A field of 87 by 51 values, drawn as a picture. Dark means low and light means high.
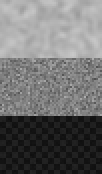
It is made of 3 by 1 panels. Panel 1,1: high, blotchy, faint in contrast. Panel 2,1: middling, fine-grained. Panel 3,1: very low, checkered, faint in contrast.
